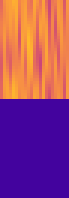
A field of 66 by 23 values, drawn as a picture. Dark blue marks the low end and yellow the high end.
It is made of 2 by 1 panels. Panel 1,1: high, streaked downward. Panel 2,1: very low, flat.
